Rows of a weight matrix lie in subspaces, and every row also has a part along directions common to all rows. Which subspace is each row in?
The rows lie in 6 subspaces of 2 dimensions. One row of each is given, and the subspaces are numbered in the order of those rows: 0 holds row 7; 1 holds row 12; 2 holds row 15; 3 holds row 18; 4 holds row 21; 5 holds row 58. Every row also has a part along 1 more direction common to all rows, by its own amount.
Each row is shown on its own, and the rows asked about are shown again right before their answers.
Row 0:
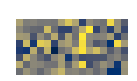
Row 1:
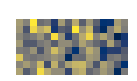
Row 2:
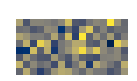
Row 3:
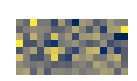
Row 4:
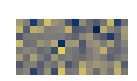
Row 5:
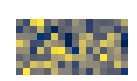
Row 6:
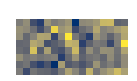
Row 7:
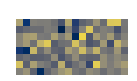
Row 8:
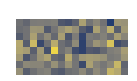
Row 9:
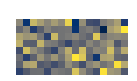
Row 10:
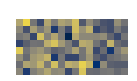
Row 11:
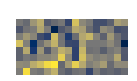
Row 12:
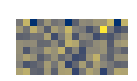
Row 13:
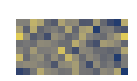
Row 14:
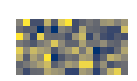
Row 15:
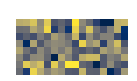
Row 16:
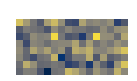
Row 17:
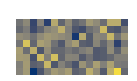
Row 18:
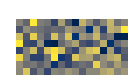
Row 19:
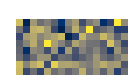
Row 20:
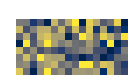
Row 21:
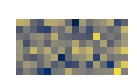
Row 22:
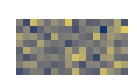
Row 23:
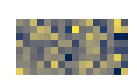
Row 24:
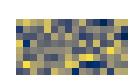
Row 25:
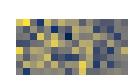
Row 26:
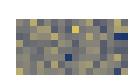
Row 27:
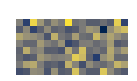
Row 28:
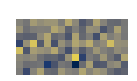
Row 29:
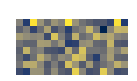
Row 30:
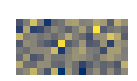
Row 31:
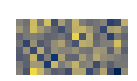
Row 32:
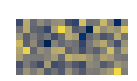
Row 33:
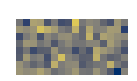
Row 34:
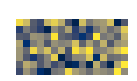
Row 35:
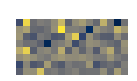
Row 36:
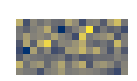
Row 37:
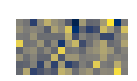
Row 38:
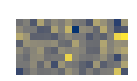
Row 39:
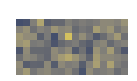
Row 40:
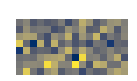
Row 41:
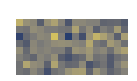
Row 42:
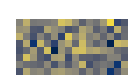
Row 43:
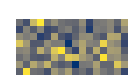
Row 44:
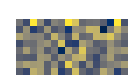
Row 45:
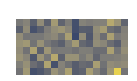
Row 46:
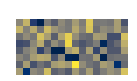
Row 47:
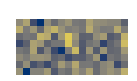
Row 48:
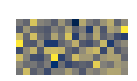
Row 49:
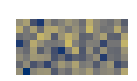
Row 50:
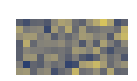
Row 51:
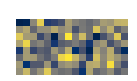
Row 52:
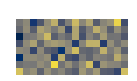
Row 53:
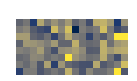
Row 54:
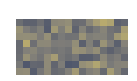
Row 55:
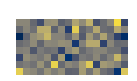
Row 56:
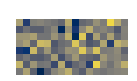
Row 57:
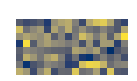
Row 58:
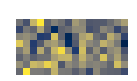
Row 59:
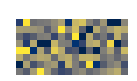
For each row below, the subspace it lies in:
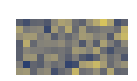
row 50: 2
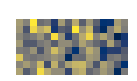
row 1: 3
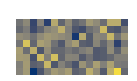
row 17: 2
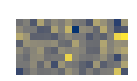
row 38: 3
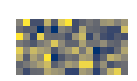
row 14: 4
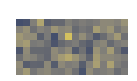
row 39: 4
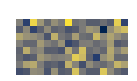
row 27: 1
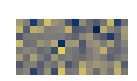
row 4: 1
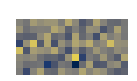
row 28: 5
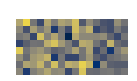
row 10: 4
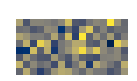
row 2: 0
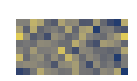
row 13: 3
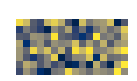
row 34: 4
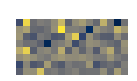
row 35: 0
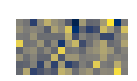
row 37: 1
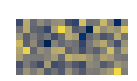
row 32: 0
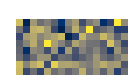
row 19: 0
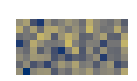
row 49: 5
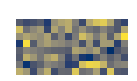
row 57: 2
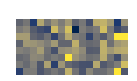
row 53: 3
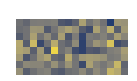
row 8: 0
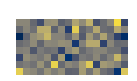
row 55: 3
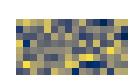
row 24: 2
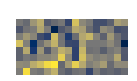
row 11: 5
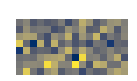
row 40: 5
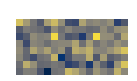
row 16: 4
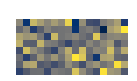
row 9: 1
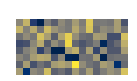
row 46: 5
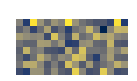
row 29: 1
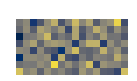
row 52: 3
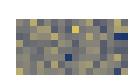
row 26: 3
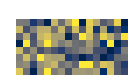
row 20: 2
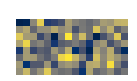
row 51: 4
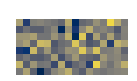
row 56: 0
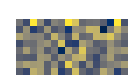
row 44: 1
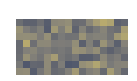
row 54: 2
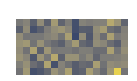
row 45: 2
